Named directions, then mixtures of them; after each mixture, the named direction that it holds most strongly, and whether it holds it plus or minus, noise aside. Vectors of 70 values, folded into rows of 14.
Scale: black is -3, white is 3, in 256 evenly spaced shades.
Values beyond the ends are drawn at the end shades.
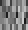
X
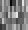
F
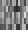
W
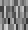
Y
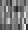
W, plus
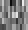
F, plus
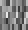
X, minus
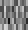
Y, plus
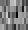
F, minus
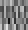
Y, plus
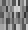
W, minus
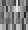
W, minus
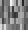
F, minus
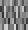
Y, plus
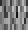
X, plus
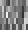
X, minus
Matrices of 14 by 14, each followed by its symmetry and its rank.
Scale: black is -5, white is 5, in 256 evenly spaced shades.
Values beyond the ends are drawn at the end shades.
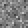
symmetric, full rank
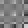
symmetric, rank one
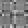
antisymmetric, rank two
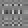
neither, rank one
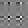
neither, rank one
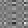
neither, rank one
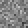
symmetric, full rank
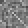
symmetric, full rank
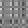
neither, rank one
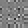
antisymmetric, rank two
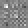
symmetric, rank three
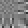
antisymmetric, rank two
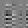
neither, rank one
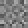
antisymmetric, rank two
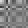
symmetric, rank one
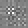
symmetric, rank three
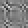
antisymmetric, rank two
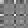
symmetric, rank one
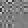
antisymmetric, rank two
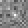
symmetric, rank three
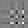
symmetric, rank one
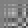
symmetric, rank one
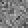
symmetric, full rank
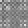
symmetric, rank three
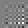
symmetric, rank one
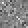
symmetric, full rank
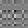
neither, rank one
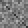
symmetric, full rank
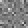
symmetric, rank three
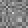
symmetric, rank three
